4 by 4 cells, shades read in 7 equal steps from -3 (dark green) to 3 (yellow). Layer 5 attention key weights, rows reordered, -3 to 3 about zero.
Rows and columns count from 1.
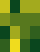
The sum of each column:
-3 0 -3 -5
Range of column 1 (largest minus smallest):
5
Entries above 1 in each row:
1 0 0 1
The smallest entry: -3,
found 3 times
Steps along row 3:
up down down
